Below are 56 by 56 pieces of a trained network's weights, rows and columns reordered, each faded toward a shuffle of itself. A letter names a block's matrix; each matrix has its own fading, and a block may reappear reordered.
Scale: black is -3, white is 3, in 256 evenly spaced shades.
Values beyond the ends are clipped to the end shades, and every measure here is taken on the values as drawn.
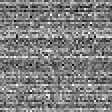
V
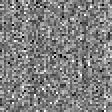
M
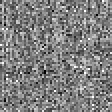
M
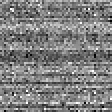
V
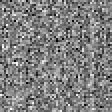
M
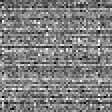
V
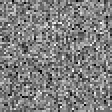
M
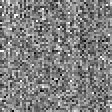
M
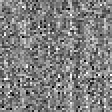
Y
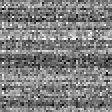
V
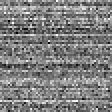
V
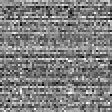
V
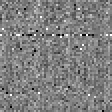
Y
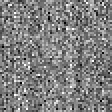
Y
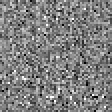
M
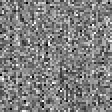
M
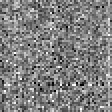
Y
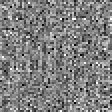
Y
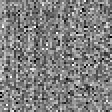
Y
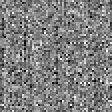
Y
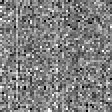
Y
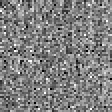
M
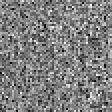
M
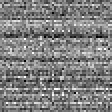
V
